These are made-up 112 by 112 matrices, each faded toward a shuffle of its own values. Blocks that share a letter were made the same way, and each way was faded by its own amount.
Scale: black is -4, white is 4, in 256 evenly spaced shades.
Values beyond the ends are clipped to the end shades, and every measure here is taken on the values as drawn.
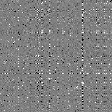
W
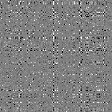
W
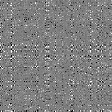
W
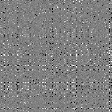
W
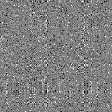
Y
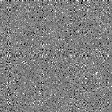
Y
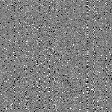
Y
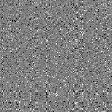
Y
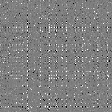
W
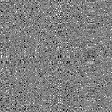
Y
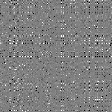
W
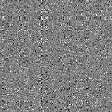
Y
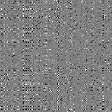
W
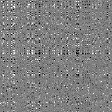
W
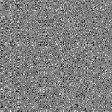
Y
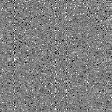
Y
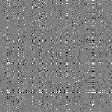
W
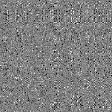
Y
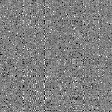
Y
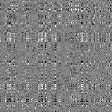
W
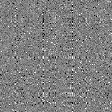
Y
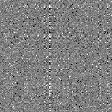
Y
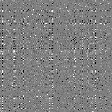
W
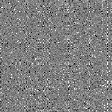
Y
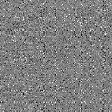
Y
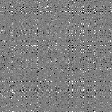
W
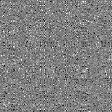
Y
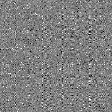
Y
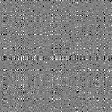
W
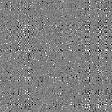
W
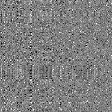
Y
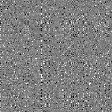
Y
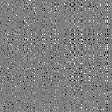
W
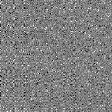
Y
